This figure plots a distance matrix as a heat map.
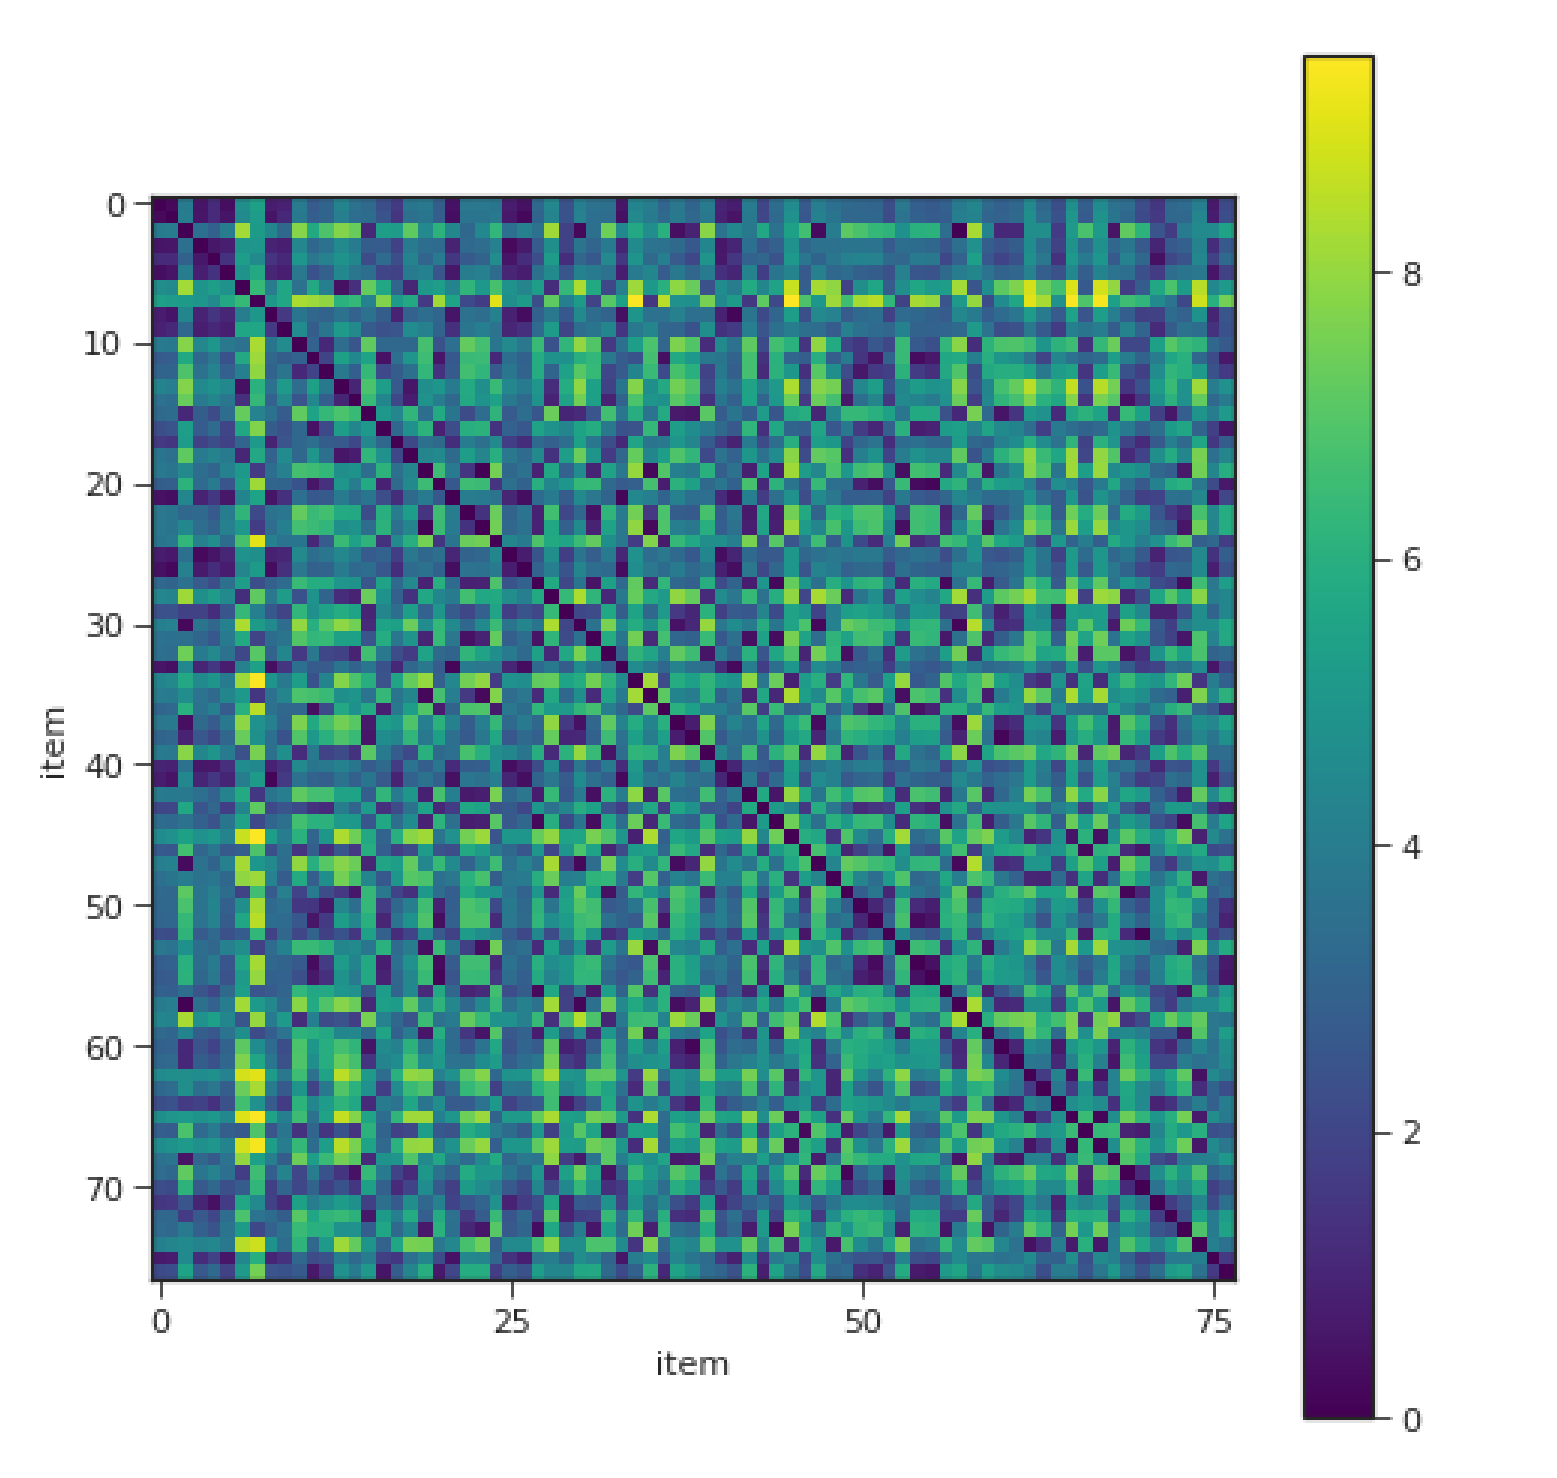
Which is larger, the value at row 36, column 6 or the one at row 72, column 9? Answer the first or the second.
the first
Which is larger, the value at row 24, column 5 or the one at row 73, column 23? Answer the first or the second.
the first
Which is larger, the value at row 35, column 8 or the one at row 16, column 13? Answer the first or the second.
the second
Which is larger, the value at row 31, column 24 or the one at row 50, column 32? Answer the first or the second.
the first
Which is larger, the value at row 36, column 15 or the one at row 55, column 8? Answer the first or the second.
the first
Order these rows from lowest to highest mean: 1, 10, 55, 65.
1, 55, 10, 65
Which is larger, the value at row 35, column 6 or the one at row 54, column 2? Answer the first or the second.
the second
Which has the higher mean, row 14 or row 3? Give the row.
14
